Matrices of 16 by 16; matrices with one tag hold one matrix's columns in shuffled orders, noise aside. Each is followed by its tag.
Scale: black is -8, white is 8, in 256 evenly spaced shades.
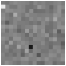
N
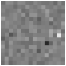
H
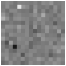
N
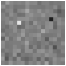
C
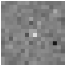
H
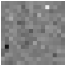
N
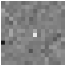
H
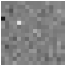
C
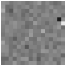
C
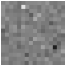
N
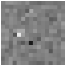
H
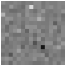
N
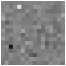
N
